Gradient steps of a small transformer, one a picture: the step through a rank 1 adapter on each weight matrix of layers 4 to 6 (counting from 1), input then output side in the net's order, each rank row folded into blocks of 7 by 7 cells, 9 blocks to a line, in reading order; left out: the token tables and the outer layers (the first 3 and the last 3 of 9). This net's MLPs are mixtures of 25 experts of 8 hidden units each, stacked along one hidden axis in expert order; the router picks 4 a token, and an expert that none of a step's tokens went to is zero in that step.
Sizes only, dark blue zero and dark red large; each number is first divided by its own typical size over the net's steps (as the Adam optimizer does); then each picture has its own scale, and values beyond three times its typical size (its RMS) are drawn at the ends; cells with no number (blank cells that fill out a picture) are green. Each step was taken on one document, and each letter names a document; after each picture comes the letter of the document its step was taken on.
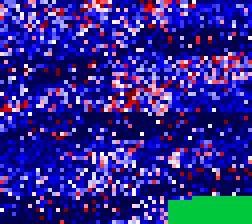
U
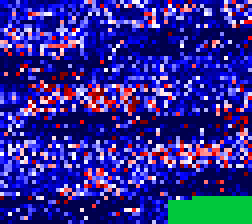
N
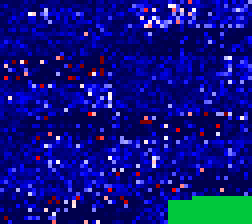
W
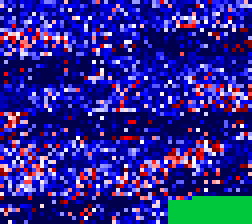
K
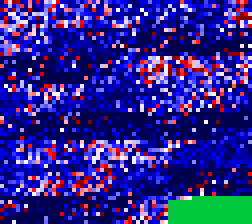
U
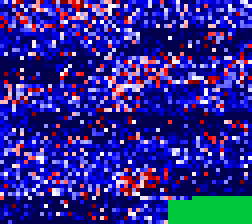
K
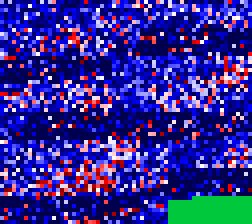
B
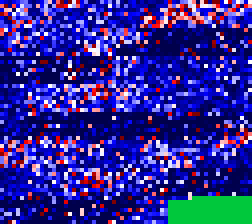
N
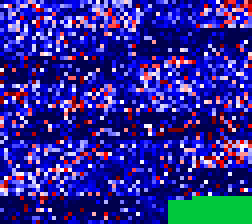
B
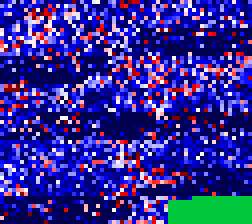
U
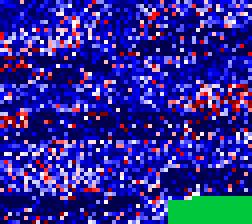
B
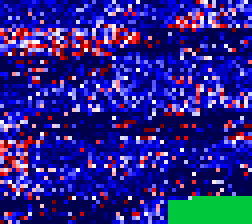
N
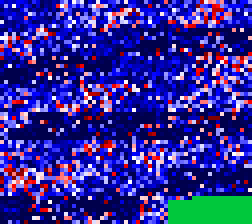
B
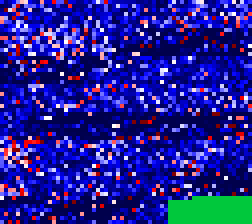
N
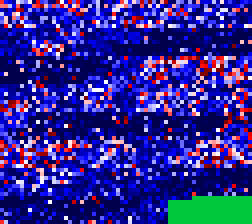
N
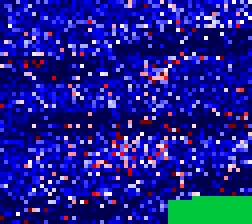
W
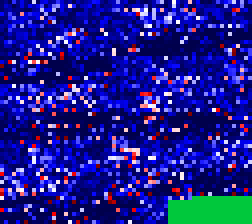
W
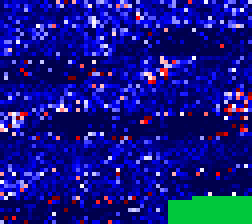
W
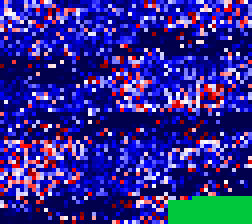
K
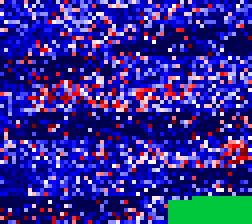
B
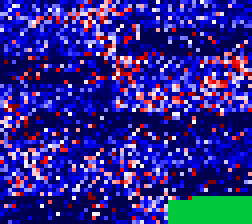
K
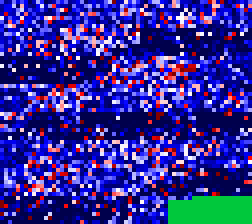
U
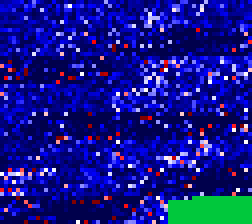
W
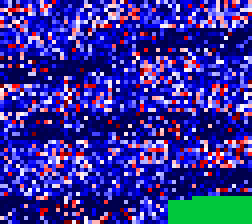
B
